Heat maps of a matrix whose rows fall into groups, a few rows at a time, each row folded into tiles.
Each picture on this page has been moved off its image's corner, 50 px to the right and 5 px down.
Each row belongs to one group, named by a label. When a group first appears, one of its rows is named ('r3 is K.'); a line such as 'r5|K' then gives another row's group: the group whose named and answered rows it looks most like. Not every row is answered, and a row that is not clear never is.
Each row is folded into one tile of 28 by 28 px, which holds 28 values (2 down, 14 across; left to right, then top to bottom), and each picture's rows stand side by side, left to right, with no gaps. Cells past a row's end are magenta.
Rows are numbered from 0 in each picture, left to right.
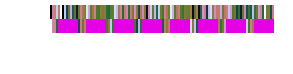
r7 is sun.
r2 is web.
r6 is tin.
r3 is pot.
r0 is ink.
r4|web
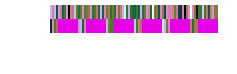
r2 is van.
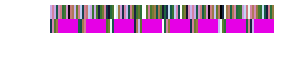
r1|tin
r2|web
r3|web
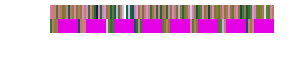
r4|tin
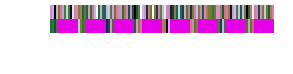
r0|tin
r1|van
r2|pot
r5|ink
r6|pot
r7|ink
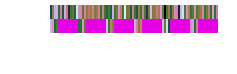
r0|ink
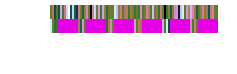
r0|van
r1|pot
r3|sun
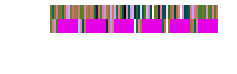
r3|sun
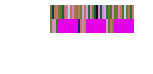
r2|sun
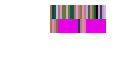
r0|tin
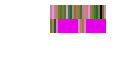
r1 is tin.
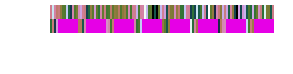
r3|tin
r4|tin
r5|sun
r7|sun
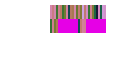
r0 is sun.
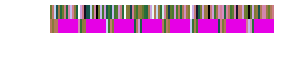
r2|sun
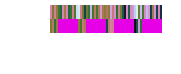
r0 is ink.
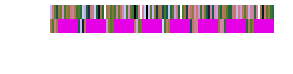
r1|ink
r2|van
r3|ink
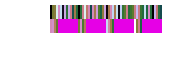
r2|ink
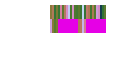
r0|van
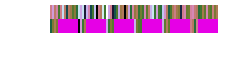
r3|van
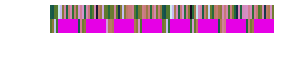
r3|web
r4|web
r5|ink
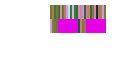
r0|van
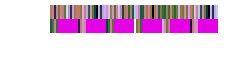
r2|pot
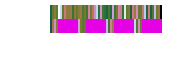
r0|web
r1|van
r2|sun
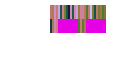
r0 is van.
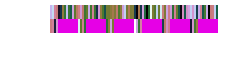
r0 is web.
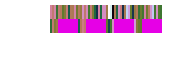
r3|van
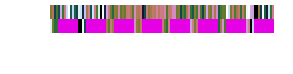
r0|van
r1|pot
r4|tin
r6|web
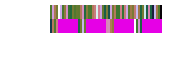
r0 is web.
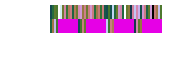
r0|web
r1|pot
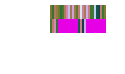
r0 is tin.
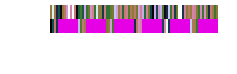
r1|sun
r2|web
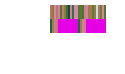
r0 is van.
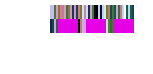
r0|pot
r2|van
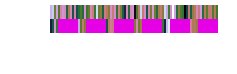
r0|pot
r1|sun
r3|ink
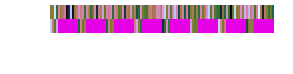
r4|pot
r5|van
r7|pot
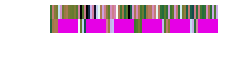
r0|web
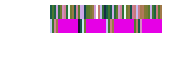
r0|sun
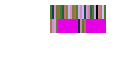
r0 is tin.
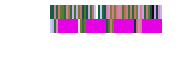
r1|van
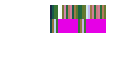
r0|web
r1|web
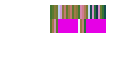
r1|ink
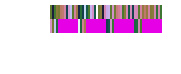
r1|sun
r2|pot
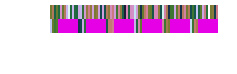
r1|pot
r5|sun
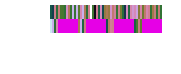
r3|pot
